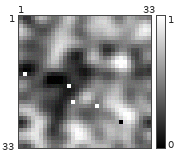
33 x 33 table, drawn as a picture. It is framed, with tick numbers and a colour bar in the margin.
Grain: blotchy. Lone odd cells: 5, 4 higher and 1 lower than their neighbours. Mirror symmetry: none. Ninth with the lowest average: middle left. Odd rows or columns: none.
